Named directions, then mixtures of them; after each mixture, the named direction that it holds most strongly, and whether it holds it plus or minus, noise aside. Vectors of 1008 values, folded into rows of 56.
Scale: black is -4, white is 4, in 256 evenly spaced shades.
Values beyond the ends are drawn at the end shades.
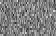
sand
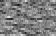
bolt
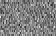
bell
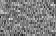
bell, minus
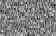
sand, plus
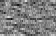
bolt, plus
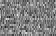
bell, plus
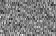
bell, plus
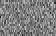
bell, minus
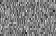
sand, minus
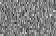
sand, plus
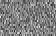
bell, plus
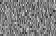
sand, minus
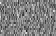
sand, plus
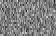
sand, plus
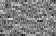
bolt, minus
